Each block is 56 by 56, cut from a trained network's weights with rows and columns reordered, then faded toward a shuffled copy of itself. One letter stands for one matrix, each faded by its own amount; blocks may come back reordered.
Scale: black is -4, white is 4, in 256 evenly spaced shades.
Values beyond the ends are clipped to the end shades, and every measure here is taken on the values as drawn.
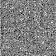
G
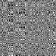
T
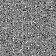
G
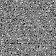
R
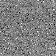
R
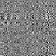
T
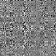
T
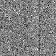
G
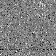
R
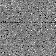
R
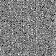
G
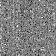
G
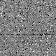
R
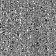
G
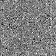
G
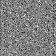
G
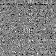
R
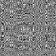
T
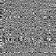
T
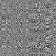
T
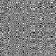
T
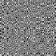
T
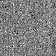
G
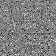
R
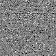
R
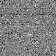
R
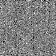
G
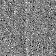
G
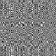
T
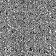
G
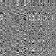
T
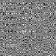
T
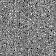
G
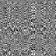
T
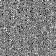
G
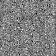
G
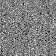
G
